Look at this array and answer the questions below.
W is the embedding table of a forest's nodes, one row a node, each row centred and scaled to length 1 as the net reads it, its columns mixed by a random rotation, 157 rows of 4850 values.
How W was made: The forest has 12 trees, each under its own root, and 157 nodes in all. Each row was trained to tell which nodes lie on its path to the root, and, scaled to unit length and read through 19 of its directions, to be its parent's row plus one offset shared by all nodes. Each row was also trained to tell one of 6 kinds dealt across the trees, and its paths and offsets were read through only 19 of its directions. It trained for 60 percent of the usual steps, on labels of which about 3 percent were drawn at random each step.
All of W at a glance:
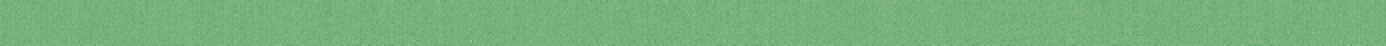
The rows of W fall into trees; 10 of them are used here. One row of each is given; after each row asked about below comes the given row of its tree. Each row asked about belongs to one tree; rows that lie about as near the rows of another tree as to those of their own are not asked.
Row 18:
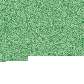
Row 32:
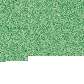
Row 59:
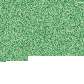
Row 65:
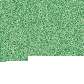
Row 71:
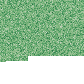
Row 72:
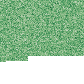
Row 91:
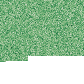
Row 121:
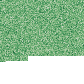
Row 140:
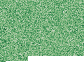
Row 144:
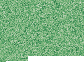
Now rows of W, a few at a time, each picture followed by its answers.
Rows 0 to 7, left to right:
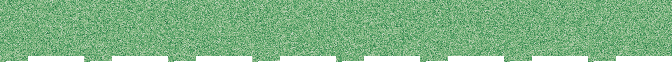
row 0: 71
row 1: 18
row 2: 32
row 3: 144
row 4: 32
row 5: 65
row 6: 121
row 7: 71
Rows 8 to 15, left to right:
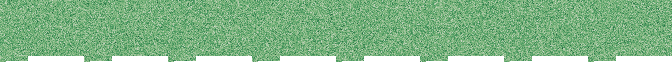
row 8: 71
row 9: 59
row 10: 121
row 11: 91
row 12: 18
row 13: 32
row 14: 18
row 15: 121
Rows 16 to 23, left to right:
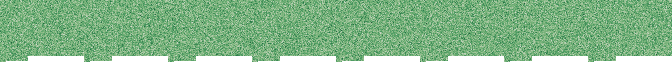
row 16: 65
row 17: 32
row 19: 59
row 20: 91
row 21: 59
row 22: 140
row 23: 32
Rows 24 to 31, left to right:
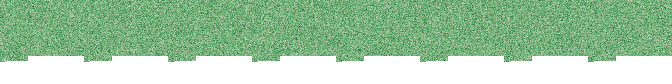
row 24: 91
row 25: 121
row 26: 121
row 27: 59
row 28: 32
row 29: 59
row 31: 121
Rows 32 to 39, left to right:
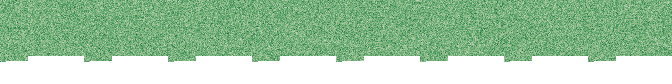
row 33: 18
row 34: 65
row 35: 140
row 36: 121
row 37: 91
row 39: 144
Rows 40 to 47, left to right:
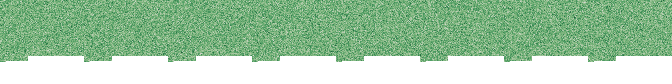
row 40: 121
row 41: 144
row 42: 121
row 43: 140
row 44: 72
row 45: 91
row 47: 18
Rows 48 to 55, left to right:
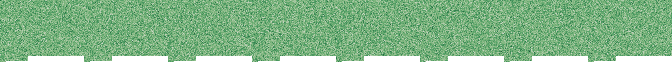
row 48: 121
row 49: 32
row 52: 32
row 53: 72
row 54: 32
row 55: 140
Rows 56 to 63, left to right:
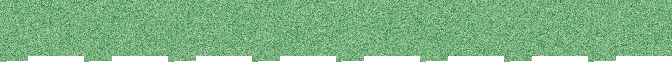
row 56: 65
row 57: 18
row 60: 144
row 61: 71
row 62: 32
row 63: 59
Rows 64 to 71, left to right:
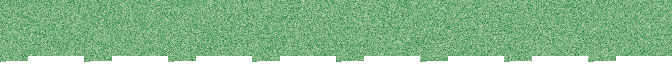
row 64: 59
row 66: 59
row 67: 18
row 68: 72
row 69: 144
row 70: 121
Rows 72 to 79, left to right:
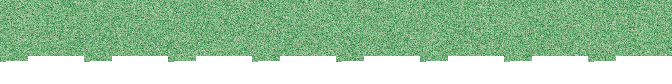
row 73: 18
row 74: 121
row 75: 59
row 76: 144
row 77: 59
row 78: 59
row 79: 91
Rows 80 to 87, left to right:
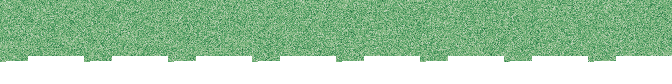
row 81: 140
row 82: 121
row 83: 144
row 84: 140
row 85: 91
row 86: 18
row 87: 32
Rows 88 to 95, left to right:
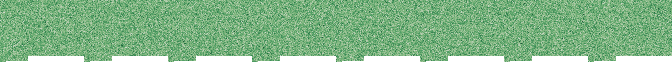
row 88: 59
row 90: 91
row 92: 59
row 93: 65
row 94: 91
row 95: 32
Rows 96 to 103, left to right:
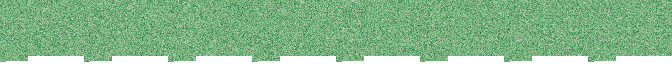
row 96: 32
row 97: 140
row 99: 144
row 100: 140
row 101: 91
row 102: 72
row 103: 72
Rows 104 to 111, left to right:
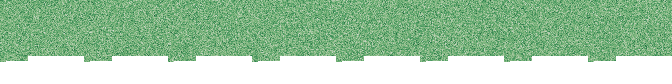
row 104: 91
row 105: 72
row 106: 91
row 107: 32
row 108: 65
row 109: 140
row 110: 140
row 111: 18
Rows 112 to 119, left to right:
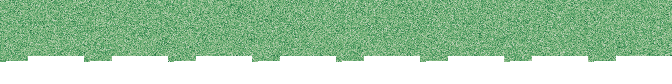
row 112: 65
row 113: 91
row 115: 18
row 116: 121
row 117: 65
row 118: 18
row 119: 91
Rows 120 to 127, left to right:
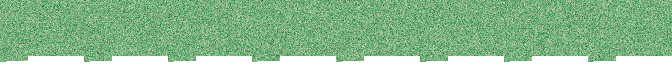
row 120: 121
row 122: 65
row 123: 91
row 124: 121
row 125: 65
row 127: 18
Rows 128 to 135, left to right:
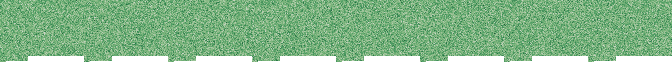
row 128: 140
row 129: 32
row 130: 71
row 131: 59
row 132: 59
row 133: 91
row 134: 71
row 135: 121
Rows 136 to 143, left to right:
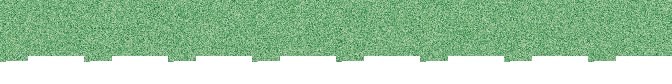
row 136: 72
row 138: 140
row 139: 121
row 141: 59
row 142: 32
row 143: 18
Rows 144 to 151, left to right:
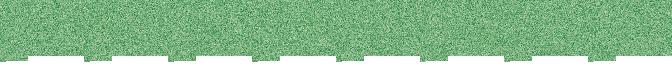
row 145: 32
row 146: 59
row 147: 140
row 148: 32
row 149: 59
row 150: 65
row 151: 91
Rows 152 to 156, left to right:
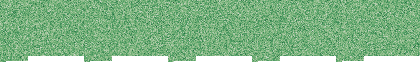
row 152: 140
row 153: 91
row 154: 18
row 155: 18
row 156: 72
